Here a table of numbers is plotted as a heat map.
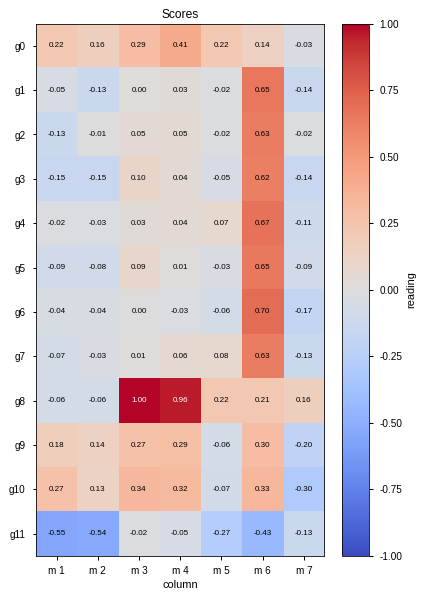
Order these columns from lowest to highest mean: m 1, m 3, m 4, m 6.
m 1, m 4, m 3, m 6
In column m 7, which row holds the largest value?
g8
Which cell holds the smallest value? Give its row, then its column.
g11, m 1
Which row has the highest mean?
g8
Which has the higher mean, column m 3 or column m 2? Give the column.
m 3
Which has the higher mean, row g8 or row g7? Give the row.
g8
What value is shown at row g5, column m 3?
0.09
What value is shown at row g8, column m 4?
0.96
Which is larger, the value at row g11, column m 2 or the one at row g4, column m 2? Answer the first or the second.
the second
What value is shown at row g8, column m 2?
-0.06
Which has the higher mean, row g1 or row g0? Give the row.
g0
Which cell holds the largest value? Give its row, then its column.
g8, m 3
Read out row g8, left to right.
-0.06 -0.06 1.00 0.96 0.22 0.21 0.16
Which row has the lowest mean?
g11
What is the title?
Scores
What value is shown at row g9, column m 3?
0.27
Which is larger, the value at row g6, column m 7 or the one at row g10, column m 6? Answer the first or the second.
the second
